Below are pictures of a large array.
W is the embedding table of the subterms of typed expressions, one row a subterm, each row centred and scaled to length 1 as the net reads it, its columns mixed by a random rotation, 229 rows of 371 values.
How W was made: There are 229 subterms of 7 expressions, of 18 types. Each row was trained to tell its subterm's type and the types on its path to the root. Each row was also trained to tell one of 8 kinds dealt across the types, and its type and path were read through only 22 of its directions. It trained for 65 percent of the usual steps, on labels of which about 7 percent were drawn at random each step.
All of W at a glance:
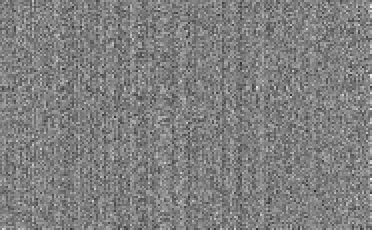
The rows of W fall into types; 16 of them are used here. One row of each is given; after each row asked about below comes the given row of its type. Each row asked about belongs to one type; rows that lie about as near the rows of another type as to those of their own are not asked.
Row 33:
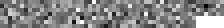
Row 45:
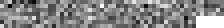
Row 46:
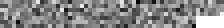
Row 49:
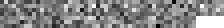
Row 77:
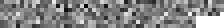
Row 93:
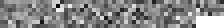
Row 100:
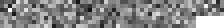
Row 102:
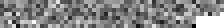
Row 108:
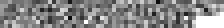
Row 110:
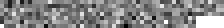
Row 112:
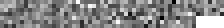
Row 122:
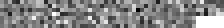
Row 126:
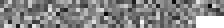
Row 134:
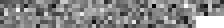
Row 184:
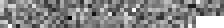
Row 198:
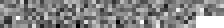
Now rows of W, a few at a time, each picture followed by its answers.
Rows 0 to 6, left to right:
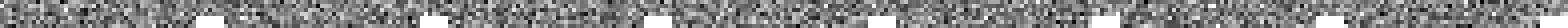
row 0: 93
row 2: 45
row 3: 49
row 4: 108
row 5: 198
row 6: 46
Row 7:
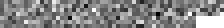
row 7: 198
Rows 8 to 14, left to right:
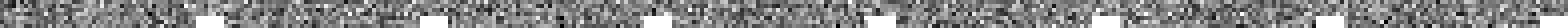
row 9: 184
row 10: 134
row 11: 93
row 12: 108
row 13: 112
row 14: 93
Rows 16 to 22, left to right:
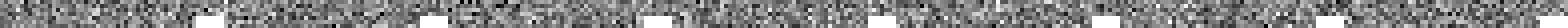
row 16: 198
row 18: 77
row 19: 110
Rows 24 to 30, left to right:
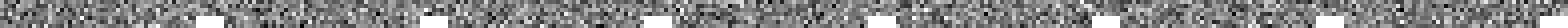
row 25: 184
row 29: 134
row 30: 126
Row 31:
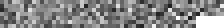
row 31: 198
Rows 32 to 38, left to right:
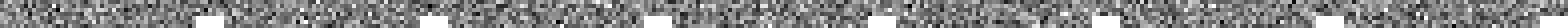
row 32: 126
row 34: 93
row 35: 198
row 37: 134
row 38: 77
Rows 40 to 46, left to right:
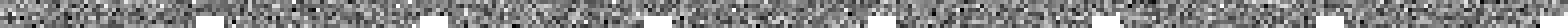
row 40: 126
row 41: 77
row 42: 134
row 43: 110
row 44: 108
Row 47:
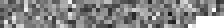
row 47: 77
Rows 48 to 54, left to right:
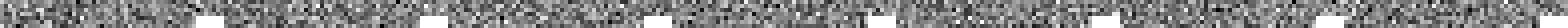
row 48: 49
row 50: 126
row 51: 46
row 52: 110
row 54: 102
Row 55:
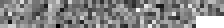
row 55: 100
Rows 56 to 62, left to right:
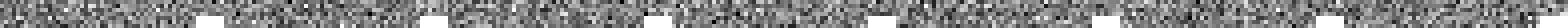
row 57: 100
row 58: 122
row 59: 122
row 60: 102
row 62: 108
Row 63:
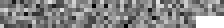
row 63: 46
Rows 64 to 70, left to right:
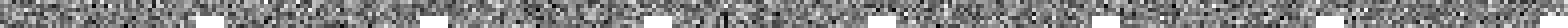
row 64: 46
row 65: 122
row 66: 112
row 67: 102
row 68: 110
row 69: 134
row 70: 110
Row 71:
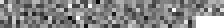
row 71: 46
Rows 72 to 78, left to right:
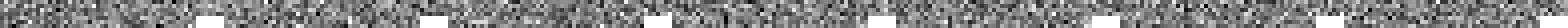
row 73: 122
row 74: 102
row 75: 108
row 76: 49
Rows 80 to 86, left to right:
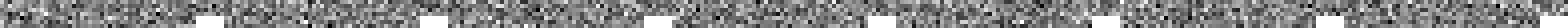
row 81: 33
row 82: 112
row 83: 102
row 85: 102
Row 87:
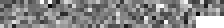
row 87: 122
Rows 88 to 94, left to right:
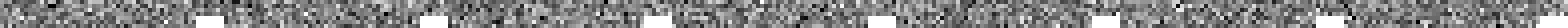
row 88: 122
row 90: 108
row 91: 46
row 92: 100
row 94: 49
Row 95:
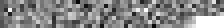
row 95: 49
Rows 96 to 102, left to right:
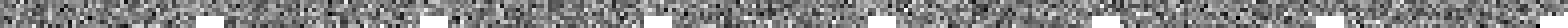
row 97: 108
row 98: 110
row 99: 100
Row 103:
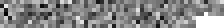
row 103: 100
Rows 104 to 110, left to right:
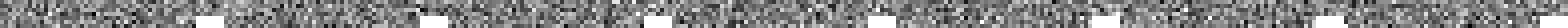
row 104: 122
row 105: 100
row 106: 112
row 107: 100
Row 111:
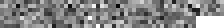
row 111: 45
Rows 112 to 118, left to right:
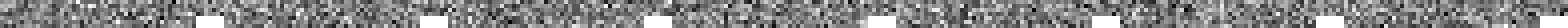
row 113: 77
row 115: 49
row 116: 45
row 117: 45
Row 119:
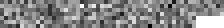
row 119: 134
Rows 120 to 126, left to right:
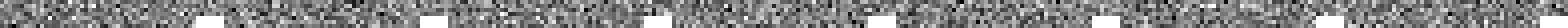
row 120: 77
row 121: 184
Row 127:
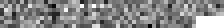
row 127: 134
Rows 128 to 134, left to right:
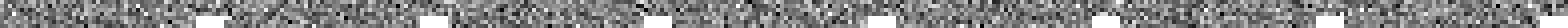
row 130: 49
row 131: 49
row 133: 108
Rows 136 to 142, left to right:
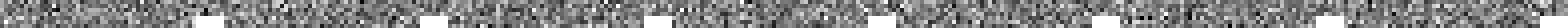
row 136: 184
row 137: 93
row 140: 126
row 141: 110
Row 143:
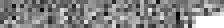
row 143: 108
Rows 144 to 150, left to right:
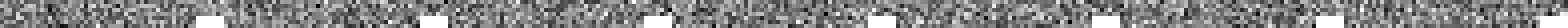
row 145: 102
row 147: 112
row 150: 134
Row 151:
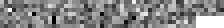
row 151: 46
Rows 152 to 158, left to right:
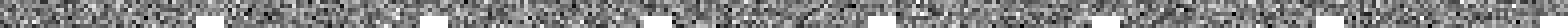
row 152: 108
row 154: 134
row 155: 110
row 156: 134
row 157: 45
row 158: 46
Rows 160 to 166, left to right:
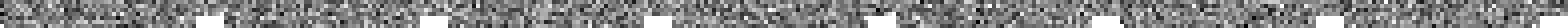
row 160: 110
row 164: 184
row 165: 49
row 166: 122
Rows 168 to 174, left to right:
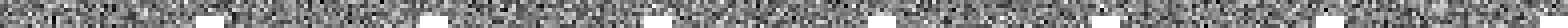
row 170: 46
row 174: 45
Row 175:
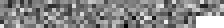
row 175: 110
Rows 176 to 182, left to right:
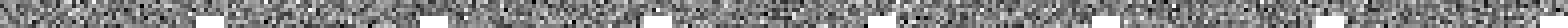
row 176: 126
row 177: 122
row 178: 198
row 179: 102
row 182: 112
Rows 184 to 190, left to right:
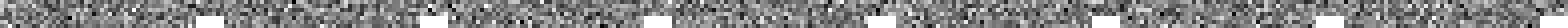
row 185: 46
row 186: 49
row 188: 126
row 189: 134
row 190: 45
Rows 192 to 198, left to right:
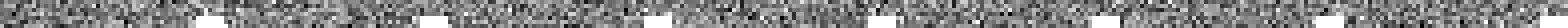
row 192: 49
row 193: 49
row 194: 110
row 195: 45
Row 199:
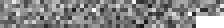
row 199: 198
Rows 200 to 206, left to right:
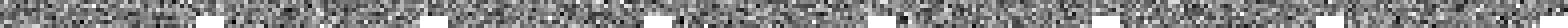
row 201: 198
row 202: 45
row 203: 100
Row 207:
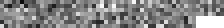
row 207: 45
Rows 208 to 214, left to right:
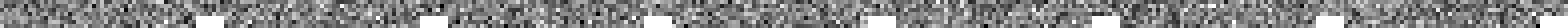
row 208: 102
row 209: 126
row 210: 198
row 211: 77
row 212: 122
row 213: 108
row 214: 112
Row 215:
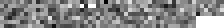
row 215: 93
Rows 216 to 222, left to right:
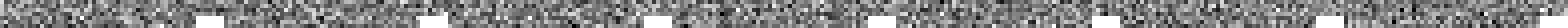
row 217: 122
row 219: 184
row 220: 102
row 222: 110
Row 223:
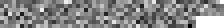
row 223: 45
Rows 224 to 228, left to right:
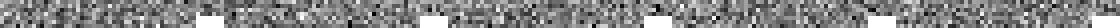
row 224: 102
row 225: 198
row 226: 93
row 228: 100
